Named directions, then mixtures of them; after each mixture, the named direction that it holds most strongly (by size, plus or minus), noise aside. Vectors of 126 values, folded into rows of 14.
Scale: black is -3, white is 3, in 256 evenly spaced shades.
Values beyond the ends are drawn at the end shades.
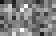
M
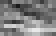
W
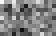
M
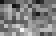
M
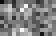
M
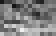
W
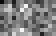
M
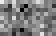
M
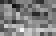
W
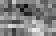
W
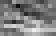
W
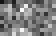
M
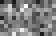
M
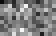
M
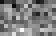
M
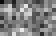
M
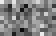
M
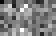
M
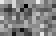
M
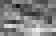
W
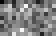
M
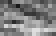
W
